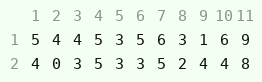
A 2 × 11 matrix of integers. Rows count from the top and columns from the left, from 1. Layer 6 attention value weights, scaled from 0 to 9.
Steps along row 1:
down same up down up up down down up up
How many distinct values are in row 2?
6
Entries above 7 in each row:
1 1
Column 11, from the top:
9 8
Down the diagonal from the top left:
5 0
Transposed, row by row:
5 4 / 4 0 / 4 3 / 5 5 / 3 3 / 5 3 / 6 5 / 3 2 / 1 4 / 6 4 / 9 8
